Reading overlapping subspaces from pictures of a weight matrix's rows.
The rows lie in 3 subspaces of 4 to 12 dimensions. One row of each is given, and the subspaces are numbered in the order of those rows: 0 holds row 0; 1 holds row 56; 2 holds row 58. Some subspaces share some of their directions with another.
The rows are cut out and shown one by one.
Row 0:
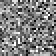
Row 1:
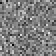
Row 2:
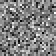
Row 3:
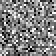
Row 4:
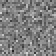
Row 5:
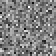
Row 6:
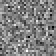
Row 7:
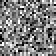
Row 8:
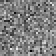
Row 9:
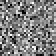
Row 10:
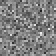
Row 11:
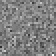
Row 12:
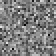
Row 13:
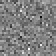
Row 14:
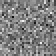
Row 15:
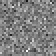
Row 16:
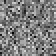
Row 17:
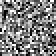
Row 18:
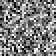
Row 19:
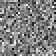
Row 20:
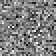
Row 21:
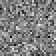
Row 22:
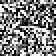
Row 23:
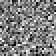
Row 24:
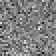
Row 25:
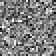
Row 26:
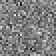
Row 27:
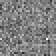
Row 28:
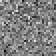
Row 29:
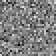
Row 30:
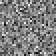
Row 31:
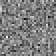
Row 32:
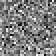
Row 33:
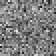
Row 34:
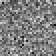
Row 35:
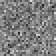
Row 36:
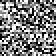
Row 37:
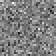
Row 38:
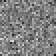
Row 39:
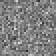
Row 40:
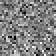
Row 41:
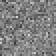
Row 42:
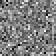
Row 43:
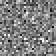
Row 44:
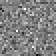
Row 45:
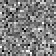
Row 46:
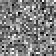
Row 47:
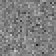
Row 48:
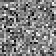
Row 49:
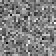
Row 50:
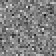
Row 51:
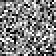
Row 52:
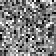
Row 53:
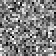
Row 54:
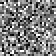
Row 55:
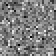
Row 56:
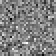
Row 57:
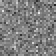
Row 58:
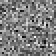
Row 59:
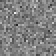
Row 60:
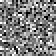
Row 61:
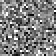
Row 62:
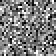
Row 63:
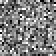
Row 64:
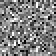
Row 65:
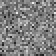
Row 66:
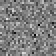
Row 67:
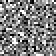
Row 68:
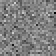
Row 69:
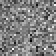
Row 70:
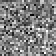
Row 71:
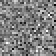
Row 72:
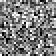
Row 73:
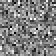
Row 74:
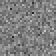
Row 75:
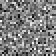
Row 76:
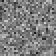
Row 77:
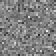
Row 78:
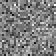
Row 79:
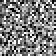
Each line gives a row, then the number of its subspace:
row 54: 0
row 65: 2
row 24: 1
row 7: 1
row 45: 2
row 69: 0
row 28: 1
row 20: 0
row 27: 2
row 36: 2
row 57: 1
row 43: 1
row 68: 1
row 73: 2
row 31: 2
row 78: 2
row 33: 2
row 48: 2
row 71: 0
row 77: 1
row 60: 1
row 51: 2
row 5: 2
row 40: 2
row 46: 1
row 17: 2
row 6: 1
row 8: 2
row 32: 2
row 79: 2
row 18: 2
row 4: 2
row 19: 2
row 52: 1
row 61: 2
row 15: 2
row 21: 1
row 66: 0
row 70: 2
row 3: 1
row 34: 1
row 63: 1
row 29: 1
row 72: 1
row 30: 1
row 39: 2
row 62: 1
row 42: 1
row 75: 2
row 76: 1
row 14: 2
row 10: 1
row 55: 1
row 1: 0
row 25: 1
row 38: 1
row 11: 2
